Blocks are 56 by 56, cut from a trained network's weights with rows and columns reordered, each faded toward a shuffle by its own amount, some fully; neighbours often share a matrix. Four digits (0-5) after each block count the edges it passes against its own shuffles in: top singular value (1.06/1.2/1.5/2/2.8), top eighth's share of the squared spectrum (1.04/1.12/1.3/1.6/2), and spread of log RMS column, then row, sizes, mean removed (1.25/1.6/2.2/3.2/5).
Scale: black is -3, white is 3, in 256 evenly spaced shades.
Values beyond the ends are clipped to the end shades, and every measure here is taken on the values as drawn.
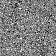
0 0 0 0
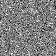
0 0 0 0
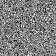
0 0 0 0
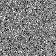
0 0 0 0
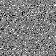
2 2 0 2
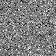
2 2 0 2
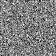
2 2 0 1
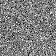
0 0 0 0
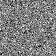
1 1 0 0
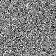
1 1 0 0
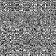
4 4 2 2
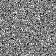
1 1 0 0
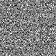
3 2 0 1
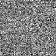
3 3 1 2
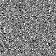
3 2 1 1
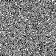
1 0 0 0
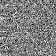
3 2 0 0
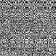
4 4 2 3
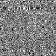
3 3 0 2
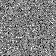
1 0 0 0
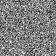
1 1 0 0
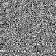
3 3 0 2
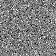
0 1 0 0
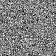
2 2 0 0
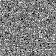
1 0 0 0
